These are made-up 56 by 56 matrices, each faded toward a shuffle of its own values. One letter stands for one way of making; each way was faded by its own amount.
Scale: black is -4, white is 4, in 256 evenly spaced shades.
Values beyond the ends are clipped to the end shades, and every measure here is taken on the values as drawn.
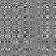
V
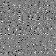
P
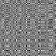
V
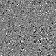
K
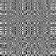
V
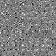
K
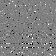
P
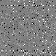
P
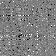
P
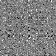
K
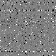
P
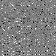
P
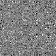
K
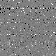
P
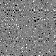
P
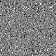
K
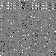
P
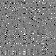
P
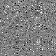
K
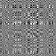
V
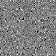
K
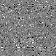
K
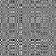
V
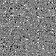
K
